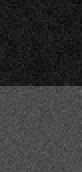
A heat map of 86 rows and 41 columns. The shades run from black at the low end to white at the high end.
It is made of 2 by 1 panels. Panel 1,1: very low, fine-grained, faint in contrast. Panel 2,1: low, fine-grained, faint in contrast.
